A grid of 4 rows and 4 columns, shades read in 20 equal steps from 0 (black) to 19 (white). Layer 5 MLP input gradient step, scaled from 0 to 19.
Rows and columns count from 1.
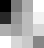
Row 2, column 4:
18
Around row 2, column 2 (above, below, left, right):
9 12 3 14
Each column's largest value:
19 16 15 19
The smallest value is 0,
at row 1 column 1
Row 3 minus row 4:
-6 -4 -1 6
